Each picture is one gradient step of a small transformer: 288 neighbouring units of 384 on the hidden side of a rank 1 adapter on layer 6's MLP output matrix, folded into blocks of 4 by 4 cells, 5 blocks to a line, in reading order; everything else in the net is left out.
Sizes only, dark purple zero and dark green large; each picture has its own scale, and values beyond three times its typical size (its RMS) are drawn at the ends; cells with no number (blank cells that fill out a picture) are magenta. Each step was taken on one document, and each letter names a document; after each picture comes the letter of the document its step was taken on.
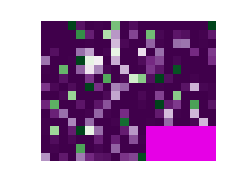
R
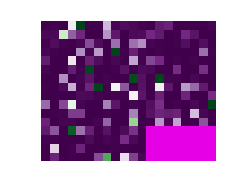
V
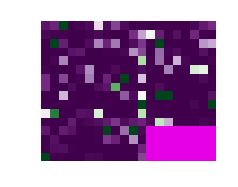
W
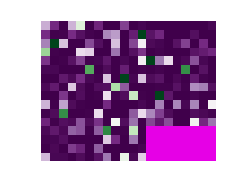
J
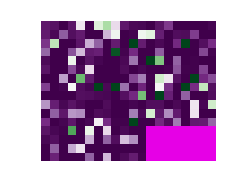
V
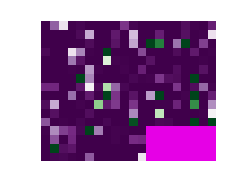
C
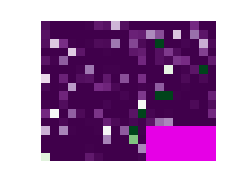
W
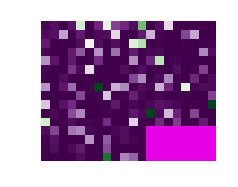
V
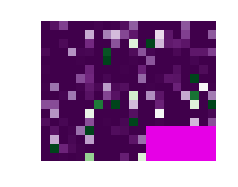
C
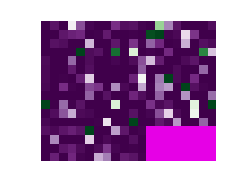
V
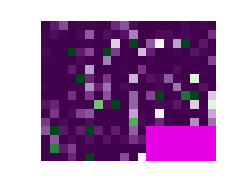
C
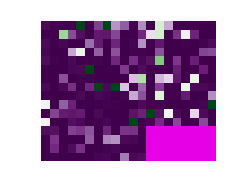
V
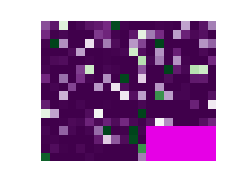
W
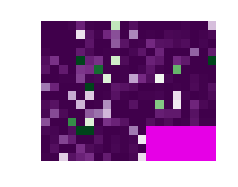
R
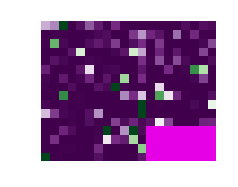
W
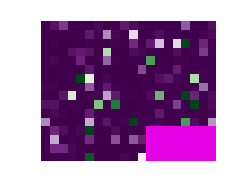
C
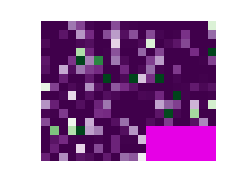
R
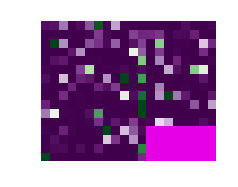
W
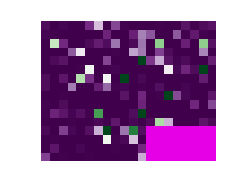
W
